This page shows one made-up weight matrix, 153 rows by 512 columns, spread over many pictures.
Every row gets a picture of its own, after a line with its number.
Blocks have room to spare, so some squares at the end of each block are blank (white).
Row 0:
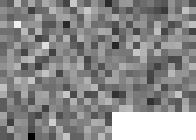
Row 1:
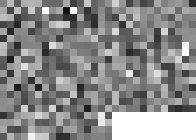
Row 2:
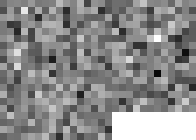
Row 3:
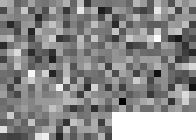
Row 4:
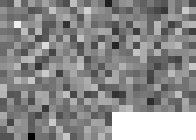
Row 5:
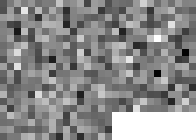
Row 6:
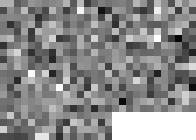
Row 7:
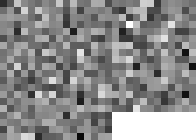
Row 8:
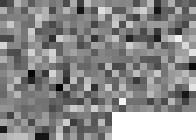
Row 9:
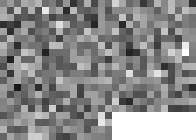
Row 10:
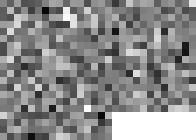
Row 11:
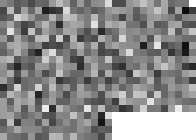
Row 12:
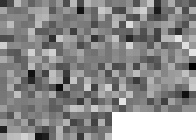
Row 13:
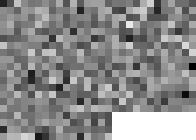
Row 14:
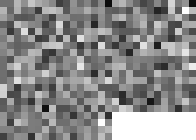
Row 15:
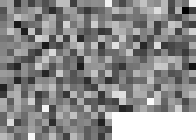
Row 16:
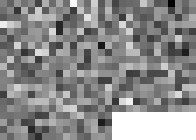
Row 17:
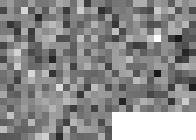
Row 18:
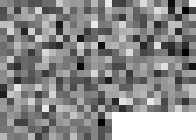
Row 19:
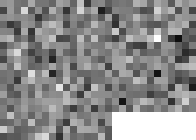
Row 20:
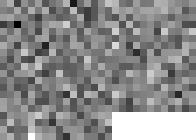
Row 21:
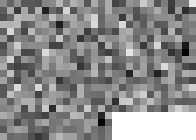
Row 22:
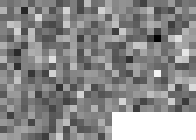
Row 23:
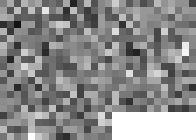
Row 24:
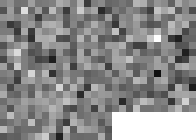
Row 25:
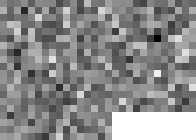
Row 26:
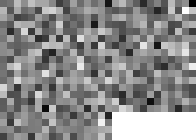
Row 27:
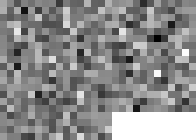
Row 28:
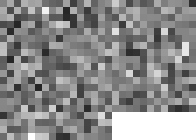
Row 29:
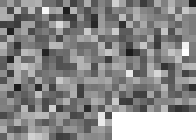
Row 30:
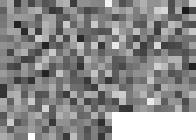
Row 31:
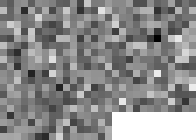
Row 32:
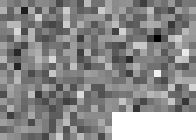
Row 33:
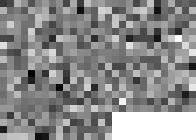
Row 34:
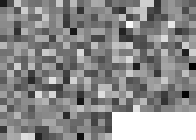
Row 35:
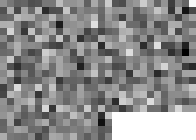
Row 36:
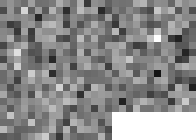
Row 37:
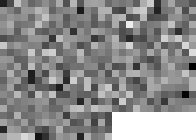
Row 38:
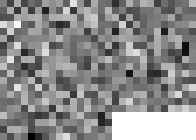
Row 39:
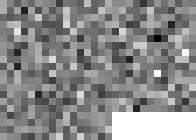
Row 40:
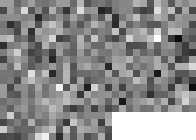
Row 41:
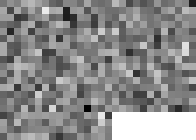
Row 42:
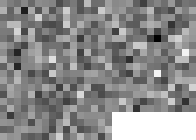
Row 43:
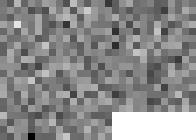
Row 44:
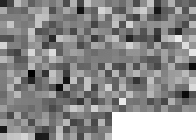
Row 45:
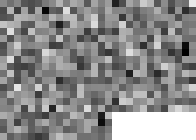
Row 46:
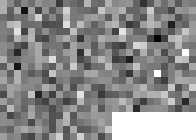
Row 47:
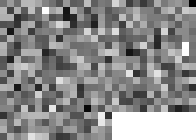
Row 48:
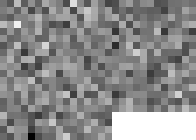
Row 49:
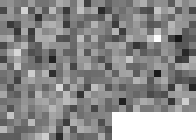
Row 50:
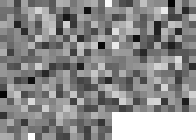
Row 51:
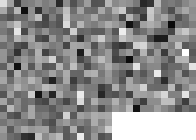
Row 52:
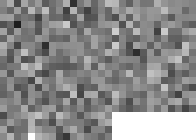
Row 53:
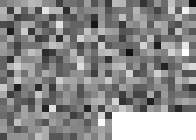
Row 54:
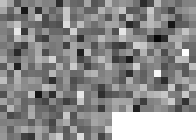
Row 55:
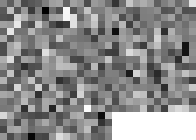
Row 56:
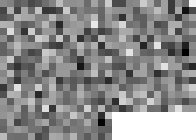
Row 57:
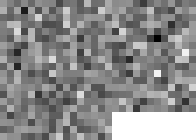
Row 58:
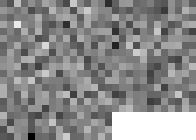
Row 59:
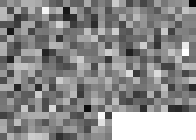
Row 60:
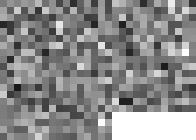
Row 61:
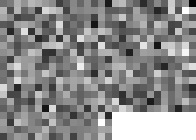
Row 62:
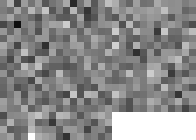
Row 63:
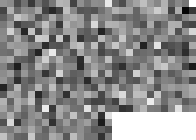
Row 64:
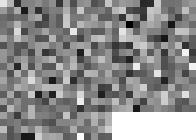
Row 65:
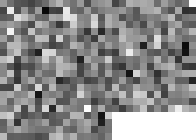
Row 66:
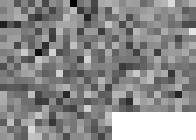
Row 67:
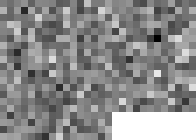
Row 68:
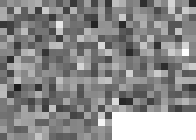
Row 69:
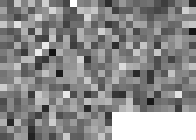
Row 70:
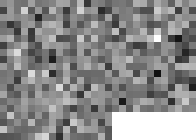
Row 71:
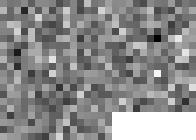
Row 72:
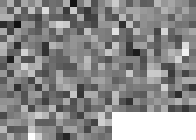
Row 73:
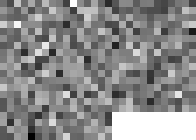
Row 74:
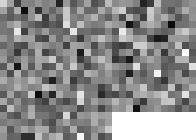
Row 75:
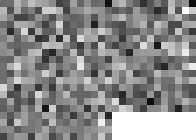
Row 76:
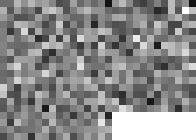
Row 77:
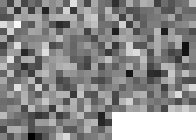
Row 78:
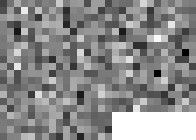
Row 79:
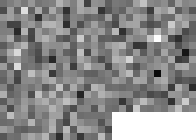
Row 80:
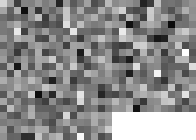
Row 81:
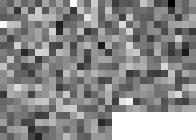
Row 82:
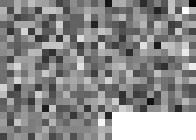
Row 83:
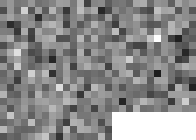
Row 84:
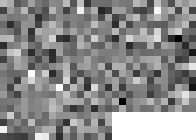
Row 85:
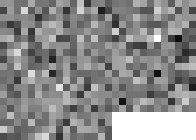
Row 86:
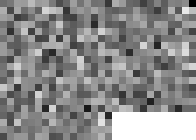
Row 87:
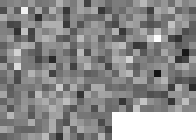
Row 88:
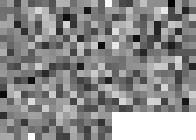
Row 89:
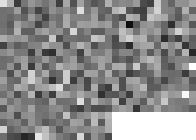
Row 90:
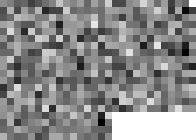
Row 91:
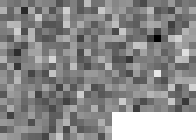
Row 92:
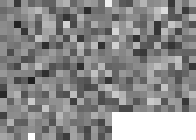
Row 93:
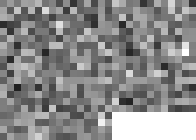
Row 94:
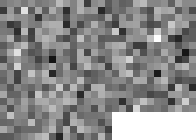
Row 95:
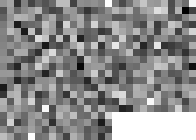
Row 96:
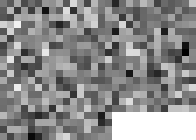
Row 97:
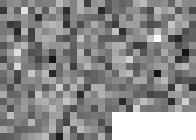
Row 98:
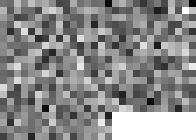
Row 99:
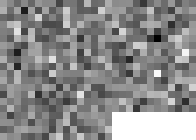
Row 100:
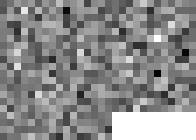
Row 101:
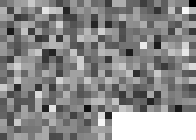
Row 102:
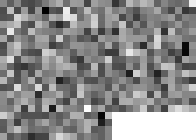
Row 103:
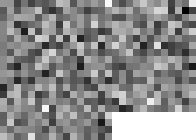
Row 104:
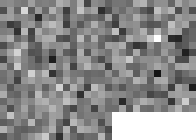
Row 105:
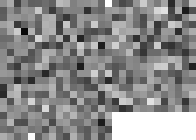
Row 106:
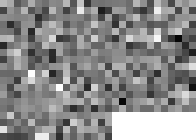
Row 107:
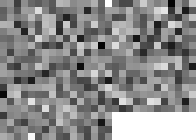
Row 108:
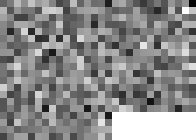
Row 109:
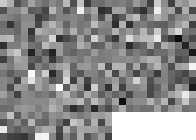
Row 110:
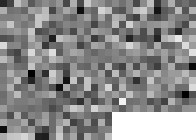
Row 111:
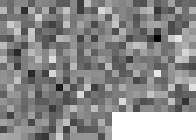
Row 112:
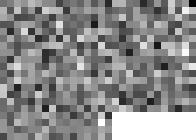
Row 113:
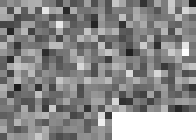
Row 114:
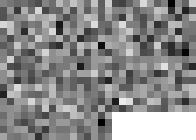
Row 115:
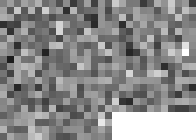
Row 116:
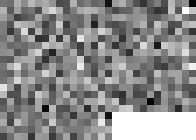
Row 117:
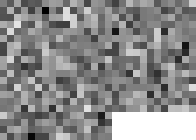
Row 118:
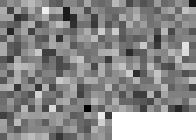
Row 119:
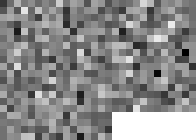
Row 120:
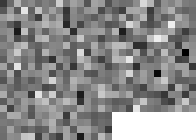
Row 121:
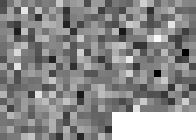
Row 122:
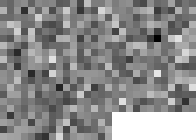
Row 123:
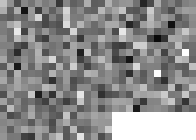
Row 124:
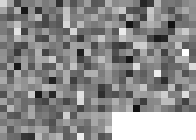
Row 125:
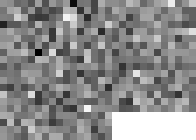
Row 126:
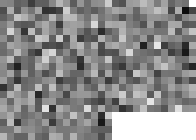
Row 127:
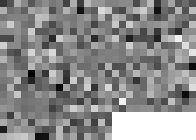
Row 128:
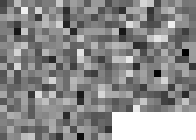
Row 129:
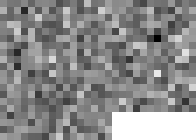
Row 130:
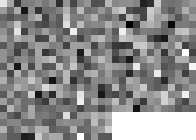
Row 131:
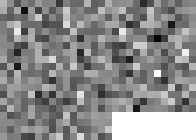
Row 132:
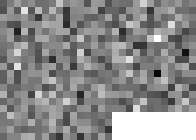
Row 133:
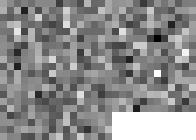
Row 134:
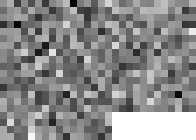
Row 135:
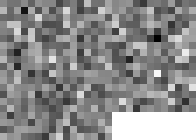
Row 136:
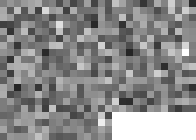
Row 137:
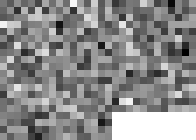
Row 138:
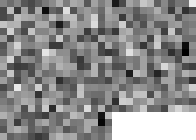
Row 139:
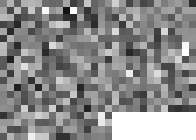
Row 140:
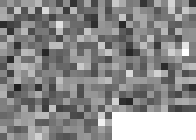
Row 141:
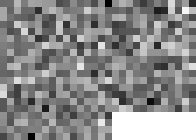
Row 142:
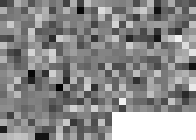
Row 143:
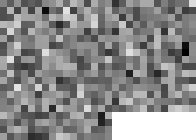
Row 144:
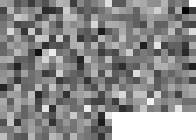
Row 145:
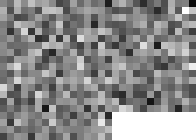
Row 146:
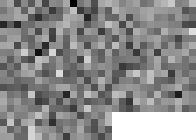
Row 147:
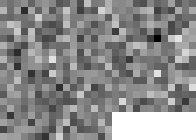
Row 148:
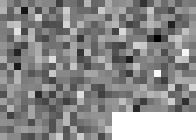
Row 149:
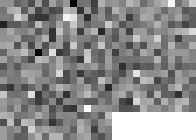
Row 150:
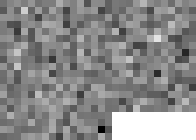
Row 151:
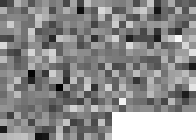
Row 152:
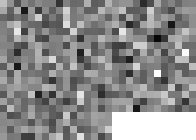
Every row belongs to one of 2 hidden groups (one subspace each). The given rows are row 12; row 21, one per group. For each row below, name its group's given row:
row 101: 21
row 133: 12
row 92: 21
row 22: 12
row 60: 21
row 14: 21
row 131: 12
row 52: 21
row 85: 12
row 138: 21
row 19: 12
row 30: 21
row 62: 21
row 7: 12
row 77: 21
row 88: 21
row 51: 12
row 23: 21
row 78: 12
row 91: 12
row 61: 21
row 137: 21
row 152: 12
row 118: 21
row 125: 21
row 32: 12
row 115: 21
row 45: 21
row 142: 12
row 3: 12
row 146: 21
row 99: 12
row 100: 12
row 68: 21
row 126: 21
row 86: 21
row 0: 21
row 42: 12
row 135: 12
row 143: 21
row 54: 12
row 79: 12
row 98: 21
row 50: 21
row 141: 21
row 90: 21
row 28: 21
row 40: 12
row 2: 12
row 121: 12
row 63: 21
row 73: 21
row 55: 21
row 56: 21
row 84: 12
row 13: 12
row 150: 12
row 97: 12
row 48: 21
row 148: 12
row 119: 12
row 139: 21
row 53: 21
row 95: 21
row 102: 21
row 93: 21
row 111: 12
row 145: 21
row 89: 12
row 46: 12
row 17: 12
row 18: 21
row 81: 21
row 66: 21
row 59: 21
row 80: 12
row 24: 12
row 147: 12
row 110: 12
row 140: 21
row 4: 21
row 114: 21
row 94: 12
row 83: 12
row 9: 21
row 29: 21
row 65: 21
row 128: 12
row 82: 21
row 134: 21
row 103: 21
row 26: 21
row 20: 21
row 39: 12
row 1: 21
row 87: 12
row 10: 21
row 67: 12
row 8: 12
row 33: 12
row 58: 21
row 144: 21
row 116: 21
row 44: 12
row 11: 21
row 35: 21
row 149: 21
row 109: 12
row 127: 12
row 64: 12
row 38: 21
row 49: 12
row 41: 21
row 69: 21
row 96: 21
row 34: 12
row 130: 12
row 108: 21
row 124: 12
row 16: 21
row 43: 21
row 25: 12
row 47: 21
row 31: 12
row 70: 12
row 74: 12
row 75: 21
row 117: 21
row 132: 12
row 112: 21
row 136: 21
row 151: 12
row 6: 12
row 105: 21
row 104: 12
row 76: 21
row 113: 21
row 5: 12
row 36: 12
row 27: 12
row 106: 12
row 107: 21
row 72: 21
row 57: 12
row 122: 12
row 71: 12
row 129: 12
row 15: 21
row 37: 12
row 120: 12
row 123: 12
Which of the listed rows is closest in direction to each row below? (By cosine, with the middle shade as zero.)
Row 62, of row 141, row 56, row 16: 56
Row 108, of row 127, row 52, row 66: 127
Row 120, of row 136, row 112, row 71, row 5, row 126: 5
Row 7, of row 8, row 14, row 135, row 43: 8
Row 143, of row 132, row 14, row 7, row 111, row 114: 114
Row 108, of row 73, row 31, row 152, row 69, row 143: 69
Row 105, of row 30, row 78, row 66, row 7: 30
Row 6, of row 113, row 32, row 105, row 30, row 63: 113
